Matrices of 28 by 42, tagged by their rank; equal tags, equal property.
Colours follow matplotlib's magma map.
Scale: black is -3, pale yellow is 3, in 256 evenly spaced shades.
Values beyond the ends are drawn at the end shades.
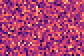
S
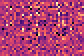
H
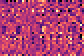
H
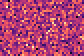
S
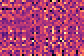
H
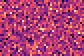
S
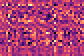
H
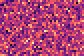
S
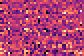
H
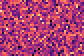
S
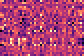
H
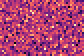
S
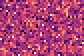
S
